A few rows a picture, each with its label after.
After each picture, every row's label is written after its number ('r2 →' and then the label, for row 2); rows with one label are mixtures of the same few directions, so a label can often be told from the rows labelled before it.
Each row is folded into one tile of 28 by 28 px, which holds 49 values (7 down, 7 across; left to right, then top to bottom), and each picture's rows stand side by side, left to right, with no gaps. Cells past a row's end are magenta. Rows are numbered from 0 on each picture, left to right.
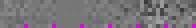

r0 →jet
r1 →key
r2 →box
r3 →key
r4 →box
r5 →jet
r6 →box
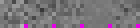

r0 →key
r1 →box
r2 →jet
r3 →box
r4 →box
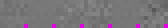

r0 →jet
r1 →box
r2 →box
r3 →jet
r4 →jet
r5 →box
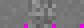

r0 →box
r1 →jet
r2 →key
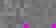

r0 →jet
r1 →jet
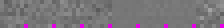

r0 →jet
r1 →key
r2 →jet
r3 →box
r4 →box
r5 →jet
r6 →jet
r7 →box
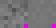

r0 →box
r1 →key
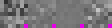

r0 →jet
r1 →box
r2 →key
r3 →box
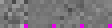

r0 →key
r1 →key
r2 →box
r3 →box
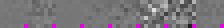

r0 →key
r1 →jet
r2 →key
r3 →box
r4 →box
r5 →box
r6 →key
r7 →jet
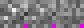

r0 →box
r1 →box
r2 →jet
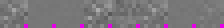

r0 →box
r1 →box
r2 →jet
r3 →box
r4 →jet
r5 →box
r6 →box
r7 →box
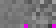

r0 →key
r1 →key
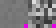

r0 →key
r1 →jet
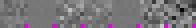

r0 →jet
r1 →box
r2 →box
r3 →box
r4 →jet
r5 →key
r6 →box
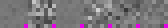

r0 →box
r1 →jet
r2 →key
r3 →box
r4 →box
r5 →key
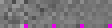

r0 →key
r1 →box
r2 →key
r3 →key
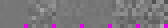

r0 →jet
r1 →box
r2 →jet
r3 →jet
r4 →jet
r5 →key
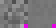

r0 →key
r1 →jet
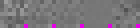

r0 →jet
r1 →key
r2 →key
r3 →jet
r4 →box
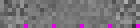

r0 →jet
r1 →box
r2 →key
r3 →jet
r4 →key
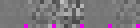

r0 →jet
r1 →key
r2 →jet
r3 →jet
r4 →key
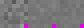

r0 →key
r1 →box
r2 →jet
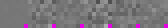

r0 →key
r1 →key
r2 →key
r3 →key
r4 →jet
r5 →box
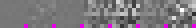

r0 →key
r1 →box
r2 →key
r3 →jet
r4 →jet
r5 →jet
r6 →box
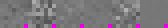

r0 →box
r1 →jet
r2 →box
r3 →box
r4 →box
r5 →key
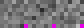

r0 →key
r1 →box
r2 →key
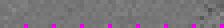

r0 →box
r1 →key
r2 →box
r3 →key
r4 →jet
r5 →key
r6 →key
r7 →box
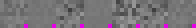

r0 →jet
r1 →jet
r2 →box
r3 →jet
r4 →jet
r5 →box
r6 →key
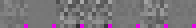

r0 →jet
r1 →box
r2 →key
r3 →key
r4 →jet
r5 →jet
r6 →jet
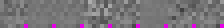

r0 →jet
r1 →key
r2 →key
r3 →jet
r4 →key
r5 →jet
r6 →box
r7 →key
